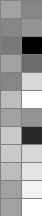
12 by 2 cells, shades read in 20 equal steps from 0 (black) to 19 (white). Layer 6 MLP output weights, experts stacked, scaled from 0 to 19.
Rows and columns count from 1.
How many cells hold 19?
2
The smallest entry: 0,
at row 3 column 2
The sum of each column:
147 148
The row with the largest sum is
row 6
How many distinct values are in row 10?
2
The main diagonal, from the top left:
12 11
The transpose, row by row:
12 10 9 12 10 14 12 15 15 14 12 12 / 10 11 0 8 16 19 11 3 16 17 18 19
